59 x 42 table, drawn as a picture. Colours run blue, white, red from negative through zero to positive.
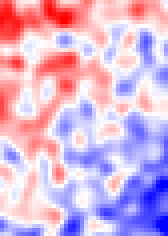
The field climbs toward the top left. The histogram is bell-shaped. The texture is blotchy. No lone cell stands out from its neighbours. Neither half mirrors the other. The bottom right is the ninth with the lowest average.
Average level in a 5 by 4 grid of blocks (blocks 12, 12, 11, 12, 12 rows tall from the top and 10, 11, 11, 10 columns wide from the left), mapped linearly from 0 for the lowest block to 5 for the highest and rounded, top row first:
5433 | 4432 | 4332 | 3321 | 3220
